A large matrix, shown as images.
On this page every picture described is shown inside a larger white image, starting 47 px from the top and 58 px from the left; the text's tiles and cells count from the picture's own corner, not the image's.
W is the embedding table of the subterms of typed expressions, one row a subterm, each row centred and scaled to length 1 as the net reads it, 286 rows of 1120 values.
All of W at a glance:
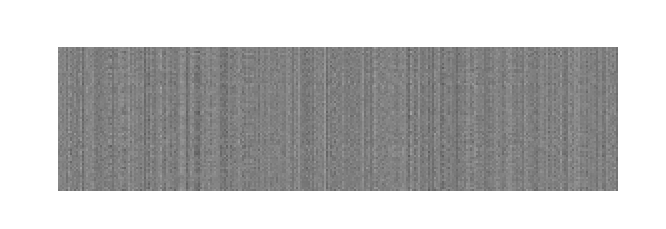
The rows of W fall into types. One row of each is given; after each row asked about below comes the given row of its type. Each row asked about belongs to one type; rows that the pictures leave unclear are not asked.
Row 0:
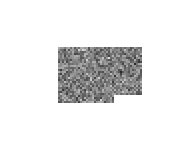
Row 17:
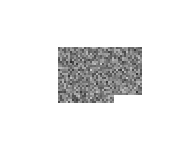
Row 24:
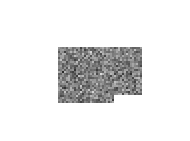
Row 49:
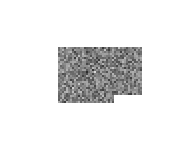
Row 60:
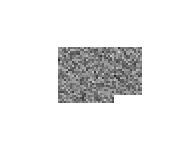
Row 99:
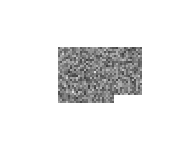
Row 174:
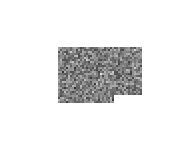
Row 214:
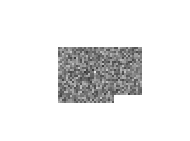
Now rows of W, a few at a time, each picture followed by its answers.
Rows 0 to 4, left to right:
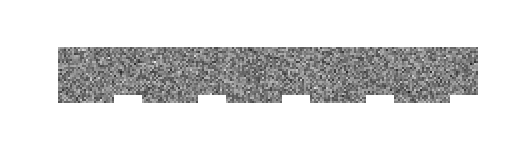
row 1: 214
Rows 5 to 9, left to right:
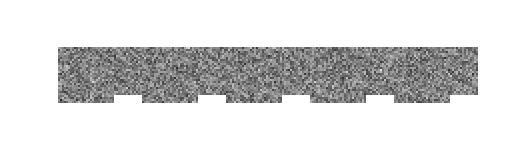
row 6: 0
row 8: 174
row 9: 17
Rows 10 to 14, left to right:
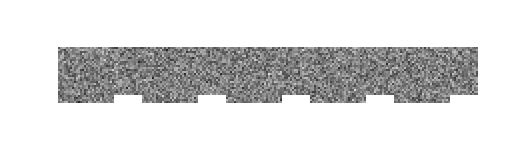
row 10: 99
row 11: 17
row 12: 174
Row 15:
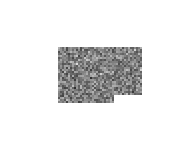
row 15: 24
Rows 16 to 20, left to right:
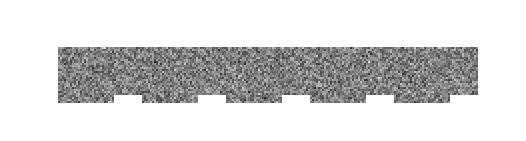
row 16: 0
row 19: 99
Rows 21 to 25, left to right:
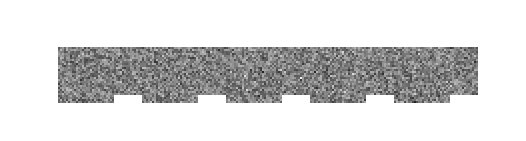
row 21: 60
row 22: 17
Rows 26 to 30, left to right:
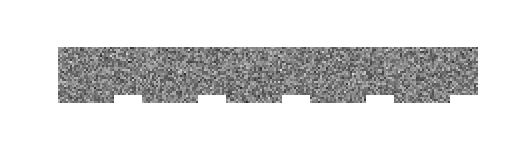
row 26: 99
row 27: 214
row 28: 214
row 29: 174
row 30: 60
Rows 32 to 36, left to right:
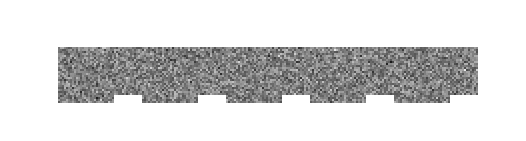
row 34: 99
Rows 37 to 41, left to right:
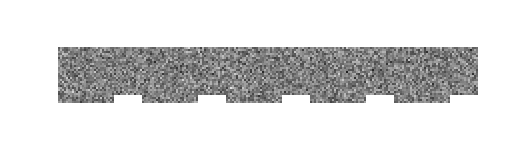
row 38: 174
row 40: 24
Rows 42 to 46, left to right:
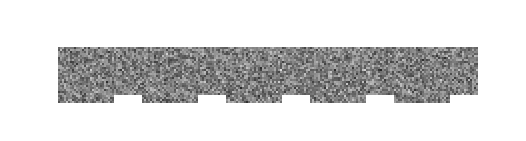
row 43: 60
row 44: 214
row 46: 99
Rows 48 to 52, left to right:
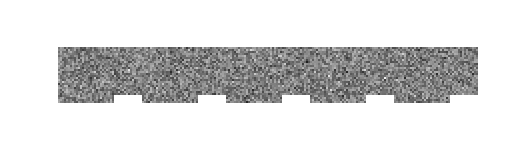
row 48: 174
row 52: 17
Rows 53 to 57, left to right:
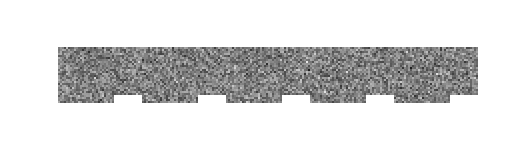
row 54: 0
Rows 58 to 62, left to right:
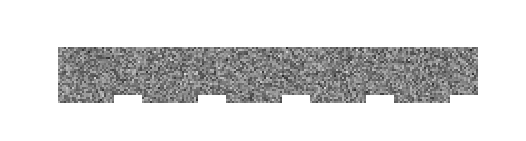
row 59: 174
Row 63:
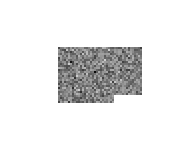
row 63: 17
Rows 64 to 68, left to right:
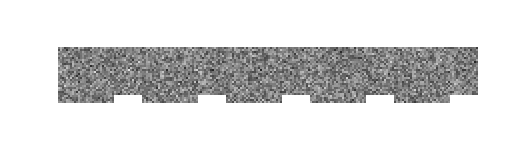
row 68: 17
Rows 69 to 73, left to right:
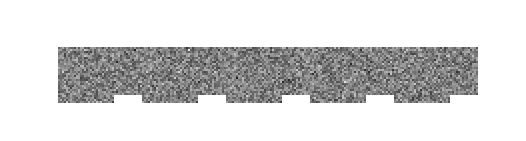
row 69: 60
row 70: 49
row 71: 49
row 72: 24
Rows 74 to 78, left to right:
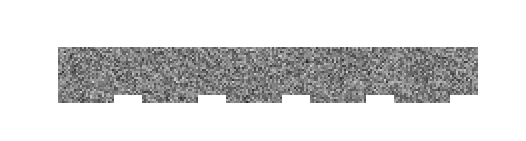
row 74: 24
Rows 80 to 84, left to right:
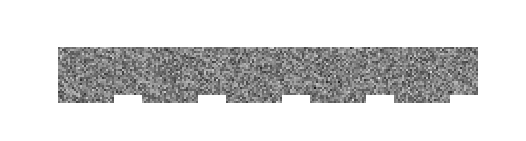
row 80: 60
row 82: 0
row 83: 99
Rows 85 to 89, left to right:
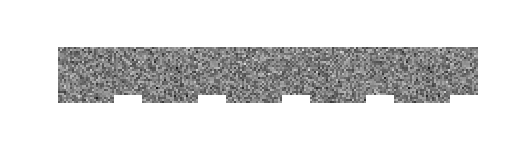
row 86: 99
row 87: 24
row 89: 99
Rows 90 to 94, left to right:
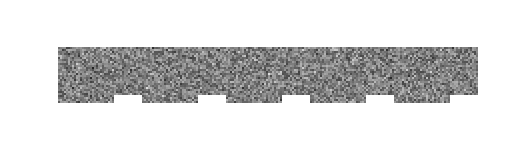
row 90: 60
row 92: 174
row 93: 0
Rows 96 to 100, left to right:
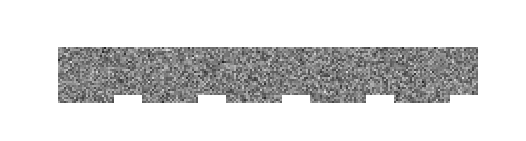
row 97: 60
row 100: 17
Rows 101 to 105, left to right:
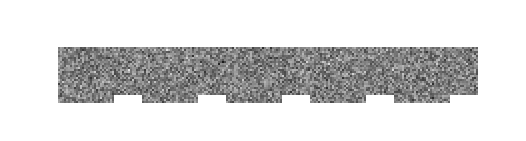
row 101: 174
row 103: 49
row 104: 24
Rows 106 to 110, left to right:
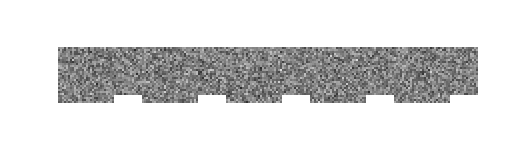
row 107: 24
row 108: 214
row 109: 49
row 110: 214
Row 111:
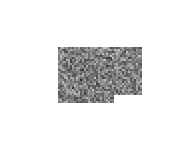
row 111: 99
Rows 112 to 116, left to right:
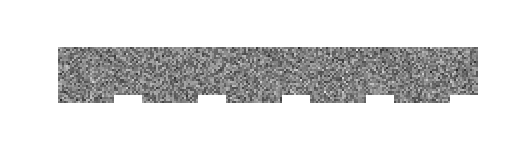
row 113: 99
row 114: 0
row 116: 24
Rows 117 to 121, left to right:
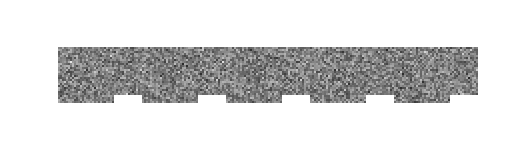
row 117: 214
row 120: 214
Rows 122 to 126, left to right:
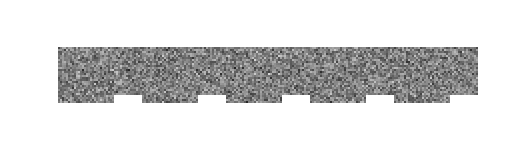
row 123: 17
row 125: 0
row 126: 17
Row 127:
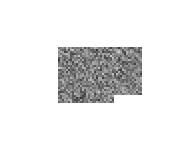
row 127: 17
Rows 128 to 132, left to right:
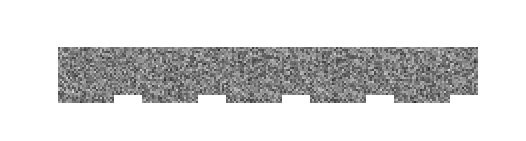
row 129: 99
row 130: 60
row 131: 60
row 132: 99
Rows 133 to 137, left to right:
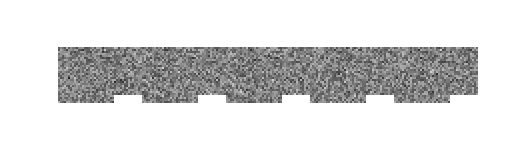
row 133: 49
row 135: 99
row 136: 214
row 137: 214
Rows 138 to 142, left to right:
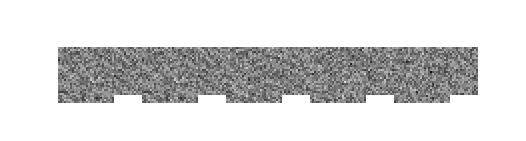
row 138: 60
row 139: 60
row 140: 60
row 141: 174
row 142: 0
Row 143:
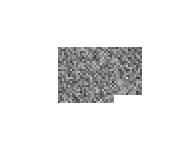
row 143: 17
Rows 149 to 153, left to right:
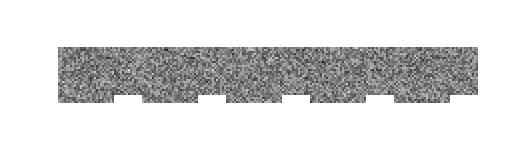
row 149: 174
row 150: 99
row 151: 0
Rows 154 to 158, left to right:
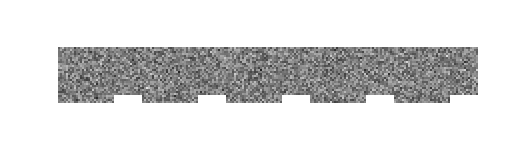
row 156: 214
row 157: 17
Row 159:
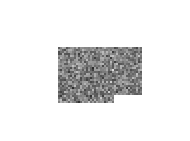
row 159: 214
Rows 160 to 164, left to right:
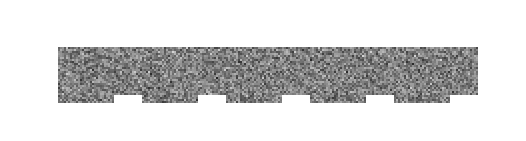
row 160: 60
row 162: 17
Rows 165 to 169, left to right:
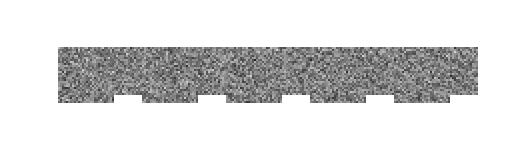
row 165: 0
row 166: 49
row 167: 99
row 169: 60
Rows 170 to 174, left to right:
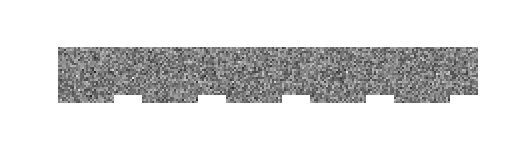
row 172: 214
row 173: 214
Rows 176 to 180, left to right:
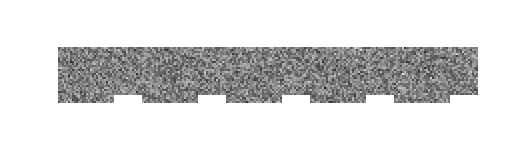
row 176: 17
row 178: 0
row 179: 99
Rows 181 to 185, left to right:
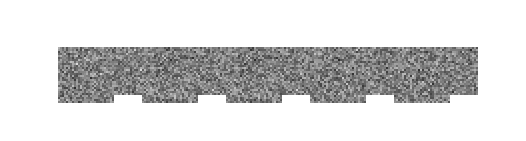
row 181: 24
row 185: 214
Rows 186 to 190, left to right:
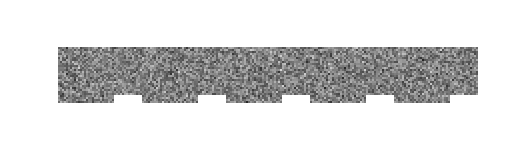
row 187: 214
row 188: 99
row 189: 60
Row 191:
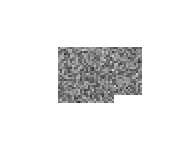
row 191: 99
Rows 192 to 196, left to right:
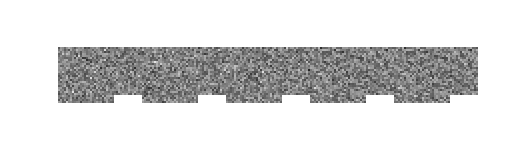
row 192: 49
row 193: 214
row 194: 214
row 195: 60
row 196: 60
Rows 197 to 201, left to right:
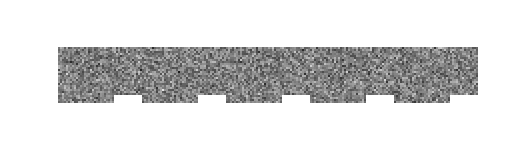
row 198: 60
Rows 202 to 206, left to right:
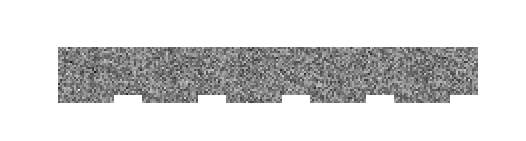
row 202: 174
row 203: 49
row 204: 17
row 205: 99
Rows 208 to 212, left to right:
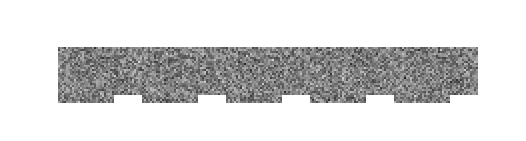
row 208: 49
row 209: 60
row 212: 49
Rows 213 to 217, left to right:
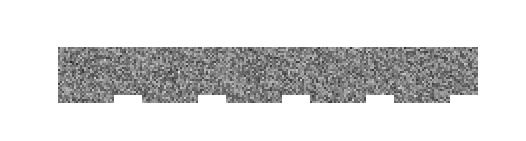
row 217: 60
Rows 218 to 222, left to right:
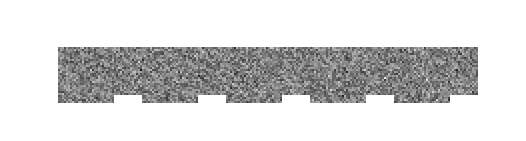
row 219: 60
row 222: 0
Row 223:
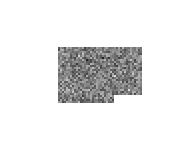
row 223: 49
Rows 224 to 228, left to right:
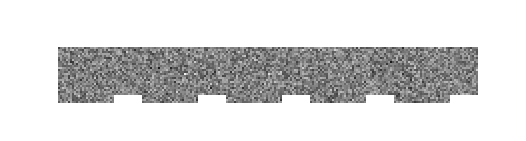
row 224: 17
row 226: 174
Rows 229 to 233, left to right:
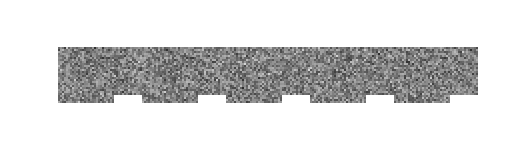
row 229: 49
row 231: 24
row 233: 17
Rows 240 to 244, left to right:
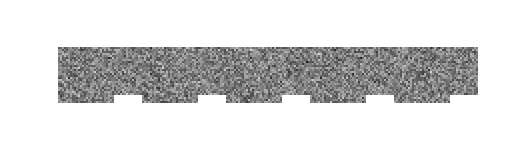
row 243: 17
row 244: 214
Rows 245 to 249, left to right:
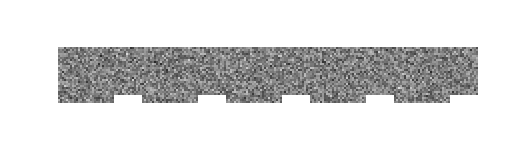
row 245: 99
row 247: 49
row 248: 17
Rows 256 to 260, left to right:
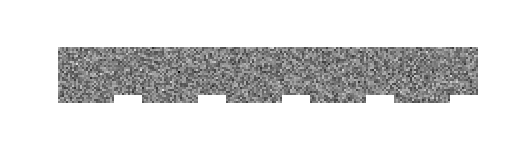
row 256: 24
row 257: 60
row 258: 0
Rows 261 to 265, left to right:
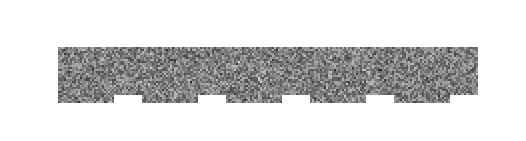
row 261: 0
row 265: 99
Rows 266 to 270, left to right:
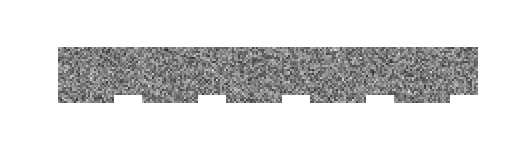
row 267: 99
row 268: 60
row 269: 0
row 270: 99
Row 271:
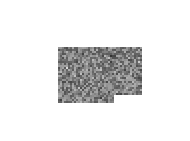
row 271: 0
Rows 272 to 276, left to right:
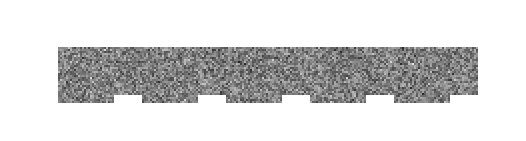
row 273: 0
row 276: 0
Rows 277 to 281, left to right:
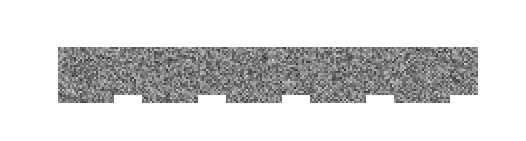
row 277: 99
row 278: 60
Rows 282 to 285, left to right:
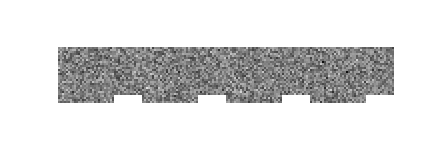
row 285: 17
